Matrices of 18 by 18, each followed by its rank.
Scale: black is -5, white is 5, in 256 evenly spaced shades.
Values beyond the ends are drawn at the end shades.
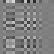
one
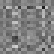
two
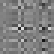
two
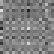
two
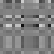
one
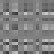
one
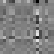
two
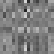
two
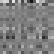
two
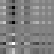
one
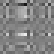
two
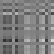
one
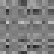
two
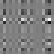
one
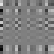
one
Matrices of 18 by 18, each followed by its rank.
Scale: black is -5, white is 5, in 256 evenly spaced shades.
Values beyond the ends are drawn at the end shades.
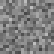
full rank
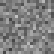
full rank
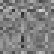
three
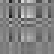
one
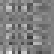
two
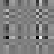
one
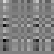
one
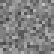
full rank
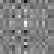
two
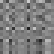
two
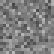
full rank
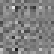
three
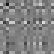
two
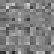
three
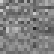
three
